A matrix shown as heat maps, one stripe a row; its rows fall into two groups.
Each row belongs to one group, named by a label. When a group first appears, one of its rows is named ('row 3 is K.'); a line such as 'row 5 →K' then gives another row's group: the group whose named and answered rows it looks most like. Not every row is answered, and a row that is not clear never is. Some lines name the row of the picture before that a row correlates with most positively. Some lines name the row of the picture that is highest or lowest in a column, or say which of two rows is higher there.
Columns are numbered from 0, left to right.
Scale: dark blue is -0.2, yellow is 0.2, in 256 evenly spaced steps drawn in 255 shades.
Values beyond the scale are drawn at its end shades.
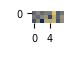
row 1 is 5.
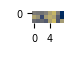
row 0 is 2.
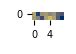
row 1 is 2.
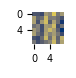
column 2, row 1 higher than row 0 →Yes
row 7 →5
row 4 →2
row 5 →2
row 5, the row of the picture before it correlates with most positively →1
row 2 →2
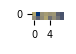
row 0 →2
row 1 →2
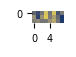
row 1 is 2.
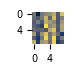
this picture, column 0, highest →7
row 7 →2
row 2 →5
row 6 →5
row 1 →5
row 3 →5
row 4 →5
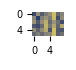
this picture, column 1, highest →0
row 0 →5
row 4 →2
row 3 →5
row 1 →5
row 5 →5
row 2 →2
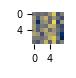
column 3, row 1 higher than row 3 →Yes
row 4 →2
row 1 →2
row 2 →5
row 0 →5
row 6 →2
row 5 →2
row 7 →5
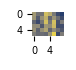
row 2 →5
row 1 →2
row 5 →5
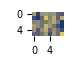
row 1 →5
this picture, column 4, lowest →5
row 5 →5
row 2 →2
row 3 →2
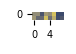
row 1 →2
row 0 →2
